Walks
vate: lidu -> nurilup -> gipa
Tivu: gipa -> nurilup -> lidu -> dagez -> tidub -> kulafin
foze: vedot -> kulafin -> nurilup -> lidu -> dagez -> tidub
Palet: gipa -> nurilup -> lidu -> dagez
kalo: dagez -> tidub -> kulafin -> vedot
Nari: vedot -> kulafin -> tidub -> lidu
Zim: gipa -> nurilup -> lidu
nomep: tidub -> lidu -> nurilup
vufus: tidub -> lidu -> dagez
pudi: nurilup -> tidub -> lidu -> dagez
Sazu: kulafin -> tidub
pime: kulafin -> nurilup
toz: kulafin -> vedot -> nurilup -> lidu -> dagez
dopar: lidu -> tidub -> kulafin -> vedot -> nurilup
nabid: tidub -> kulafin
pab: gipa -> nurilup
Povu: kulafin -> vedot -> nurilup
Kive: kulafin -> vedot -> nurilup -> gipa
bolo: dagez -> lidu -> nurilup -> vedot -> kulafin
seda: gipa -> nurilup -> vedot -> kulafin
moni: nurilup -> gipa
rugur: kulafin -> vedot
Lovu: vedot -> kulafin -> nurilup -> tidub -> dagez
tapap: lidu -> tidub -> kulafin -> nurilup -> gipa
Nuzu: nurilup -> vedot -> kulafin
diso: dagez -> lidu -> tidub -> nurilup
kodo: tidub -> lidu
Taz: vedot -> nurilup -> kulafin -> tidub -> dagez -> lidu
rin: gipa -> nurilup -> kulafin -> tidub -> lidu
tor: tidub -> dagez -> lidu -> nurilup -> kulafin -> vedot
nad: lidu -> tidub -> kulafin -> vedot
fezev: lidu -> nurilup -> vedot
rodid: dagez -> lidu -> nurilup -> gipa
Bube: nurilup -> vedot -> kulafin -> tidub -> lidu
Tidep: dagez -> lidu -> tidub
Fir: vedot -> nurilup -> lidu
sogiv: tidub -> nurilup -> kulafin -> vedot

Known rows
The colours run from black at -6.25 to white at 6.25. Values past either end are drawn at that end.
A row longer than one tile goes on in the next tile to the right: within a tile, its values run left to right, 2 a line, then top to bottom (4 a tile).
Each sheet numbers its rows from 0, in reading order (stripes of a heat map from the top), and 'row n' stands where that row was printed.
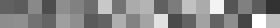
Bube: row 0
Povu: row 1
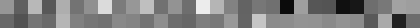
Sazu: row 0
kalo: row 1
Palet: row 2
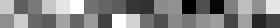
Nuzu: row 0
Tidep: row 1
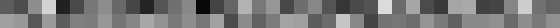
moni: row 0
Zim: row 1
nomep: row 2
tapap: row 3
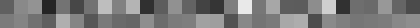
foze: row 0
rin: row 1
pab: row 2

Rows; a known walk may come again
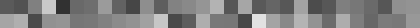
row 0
pab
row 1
dopar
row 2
toz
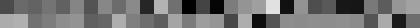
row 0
Fir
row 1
vufus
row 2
Palet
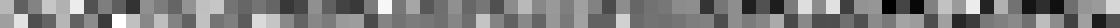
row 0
Povu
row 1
bolo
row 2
rin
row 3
Tivu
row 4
Lovu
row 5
kodo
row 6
Tidep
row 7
pudi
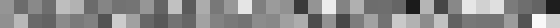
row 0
tor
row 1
Sazu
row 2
Kive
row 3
seda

